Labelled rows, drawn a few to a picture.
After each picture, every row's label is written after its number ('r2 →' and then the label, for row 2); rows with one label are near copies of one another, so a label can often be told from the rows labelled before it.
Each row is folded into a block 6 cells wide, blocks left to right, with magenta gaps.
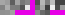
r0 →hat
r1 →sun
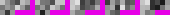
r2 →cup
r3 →cup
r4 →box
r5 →sun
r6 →box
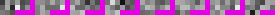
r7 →sun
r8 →hat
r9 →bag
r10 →bag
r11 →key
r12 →key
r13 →hat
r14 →cup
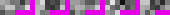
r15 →key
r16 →box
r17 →key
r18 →bag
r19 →box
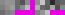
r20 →key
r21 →bag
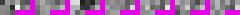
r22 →sun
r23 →key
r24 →box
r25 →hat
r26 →hat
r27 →key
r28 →hat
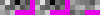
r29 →bag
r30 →bag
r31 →key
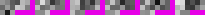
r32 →cup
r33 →bag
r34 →box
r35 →bag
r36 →bag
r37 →box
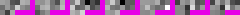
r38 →cup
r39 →key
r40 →bag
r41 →bag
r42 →hat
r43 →sun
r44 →sun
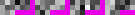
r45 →bag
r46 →cup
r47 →sun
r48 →box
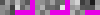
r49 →sun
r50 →hat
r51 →box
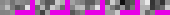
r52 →hat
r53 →cup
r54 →key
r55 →bag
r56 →box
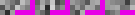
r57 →cup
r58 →sun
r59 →cup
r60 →key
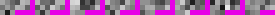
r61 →cup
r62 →cup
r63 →box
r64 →cup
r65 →key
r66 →bag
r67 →sun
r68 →key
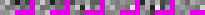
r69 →bag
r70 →bag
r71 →sun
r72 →hat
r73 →sun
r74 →hat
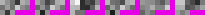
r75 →cup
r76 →cup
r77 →box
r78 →cup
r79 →key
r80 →box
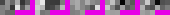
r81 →sun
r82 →box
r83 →hat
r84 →bag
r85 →bag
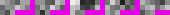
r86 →cup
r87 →cup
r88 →box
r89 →bag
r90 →key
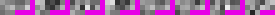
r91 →key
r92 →box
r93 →sun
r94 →box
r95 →key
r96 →key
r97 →sun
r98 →cup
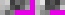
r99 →box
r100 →box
